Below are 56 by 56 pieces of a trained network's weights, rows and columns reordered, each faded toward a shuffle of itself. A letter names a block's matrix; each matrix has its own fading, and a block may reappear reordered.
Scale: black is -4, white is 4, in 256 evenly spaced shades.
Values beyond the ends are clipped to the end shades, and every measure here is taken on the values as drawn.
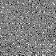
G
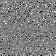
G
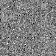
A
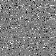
G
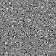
G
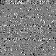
G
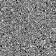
A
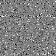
G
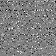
G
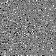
G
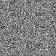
A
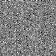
A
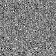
A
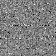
A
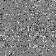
G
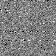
A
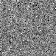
A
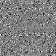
G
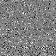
G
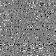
G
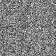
A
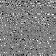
G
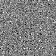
A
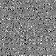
G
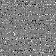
G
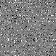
G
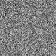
A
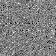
A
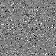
G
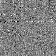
A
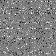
G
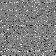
G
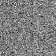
A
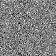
A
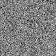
A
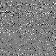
G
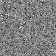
A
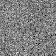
A
